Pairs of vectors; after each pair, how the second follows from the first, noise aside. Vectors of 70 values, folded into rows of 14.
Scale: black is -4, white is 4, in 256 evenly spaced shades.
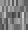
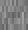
shrunk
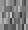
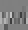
partly zeroed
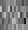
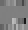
partly zeroed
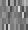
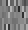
negated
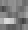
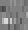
partly zeroed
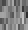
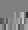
partly zeroed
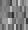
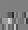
partly zeroed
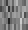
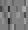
partly zeroed
